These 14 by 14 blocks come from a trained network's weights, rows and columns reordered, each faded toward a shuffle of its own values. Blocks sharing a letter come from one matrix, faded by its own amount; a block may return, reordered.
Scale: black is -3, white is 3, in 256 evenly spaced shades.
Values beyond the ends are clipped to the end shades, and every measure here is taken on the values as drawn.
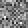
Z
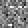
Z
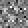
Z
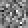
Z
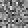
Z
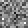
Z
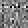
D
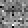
D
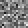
Z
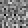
Z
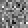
Z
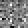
D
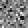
Z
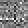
D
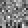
Z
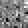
D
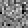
Z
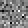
D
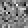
D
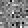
D
